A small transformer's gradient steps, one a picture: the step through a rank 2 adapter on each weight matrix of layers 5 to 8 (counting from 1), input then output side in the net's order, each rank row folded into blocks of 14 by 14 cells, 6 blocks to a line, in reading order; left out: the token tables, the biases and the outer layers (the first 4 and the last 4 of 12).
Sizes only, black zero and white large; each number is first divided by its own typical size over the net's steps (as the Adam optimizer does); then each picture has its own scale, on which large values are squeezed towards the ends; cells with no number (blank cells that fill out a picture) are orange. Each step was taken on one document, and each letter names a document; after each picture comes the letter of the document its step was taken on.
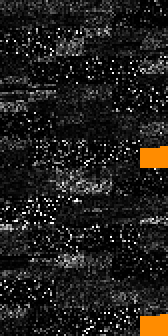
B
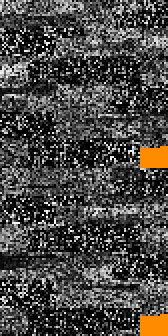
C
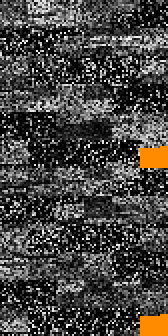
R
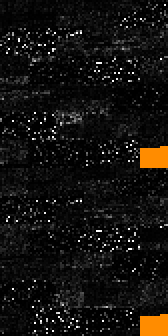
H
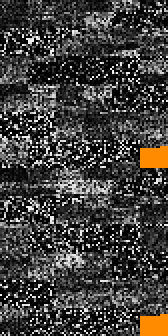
B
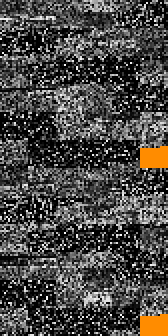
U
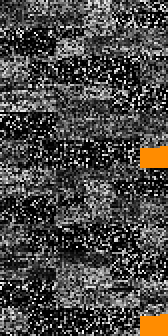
C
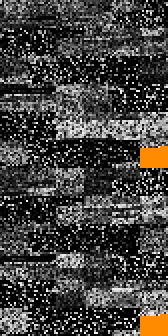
U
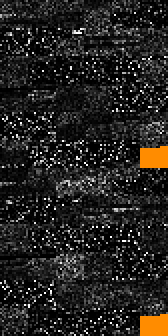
B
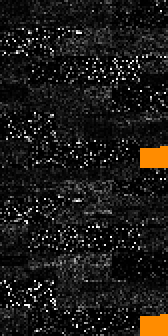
B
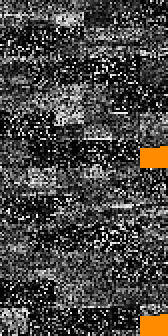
U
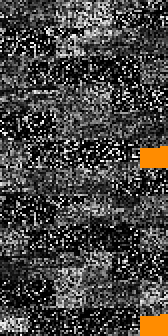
C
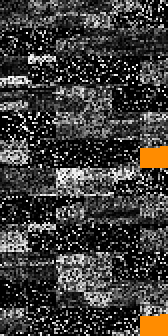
U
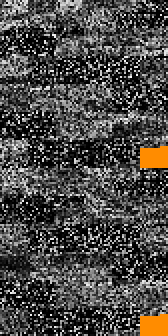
C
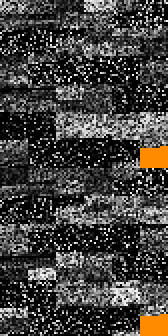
U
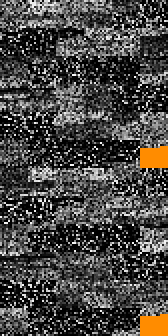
U
